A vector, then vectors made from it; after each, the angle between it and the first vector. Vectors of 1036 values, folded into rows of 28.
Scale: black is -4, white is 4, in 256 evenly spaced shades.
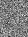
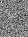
partly opposed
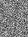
orthogonal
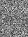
orthogonal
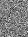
partly opposed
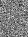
partly opposed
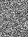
orthogonal
